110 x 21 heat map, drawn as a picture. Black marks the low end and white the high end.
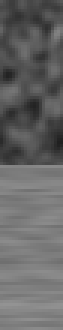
It is made of 2 by 1 panels. Panel 1,1: low, blotchy. Panel 2,1: middling, streaked across, faint in contrast.
